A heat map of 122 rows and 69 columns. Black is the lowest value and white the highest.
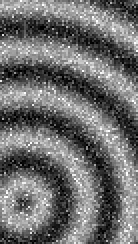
Mirror symmetry: none. Odd rows or columns: none. Seam: none. Rings: centred on the bottom left.
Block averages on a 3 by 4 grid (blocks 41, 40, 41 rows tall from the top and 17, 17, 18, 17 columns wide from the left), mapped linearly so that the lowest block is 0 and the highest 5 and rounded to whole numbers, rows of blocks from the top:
2242
3413
4054
